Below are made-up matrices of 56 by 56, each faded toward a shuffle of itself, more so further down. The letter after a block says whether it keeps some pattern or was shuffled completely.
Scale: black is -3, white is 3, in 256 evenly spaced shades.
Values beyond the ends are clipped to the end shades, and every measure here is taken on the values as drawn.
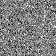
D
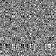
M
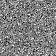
D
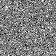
D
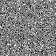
D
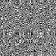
M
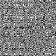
M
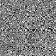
M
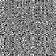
M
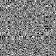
M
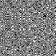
M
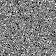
D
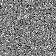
D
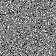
D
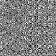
M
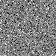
D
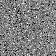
D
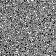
D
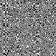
M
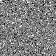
D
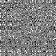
M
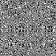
M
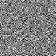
M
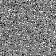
D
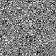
M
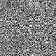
M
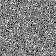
D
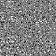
M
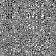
M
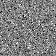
D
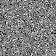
D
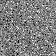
D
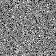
D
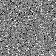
D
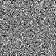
M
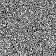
D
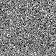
D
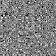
M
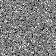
D
